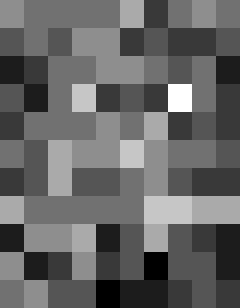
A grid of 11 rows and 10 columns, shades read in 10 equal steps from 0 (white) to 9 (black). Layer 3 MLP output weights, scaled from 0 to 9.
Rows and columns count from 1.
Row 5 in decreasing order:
7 7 7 6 5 5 5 5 4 3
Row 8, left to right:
3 5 5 5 5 5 2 2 3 3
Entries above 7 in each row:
0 0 2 1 0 0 0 0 3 3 3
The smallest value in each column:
3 4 3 2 4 2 2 0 3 3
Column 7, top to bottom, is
7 6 5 7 3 4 4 2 3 9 8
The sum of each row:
48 58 57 53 54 44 57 38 57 65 66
